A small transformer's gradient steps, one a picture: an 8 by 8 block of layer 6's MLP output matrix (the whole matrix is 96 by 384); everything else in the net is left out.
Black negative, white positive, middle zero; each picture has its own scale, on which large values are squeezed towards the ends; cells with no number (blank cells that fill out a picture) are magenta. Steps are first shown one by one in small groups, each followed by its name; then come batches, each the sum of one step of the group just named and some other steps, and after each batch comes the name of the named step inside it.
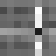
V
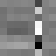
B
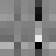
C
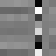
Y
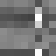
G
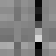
C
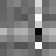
V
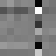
Y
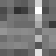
V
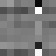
V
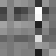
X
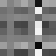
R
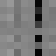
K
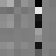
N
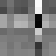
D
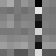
N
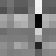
D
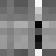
D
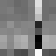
R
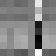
R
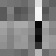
X
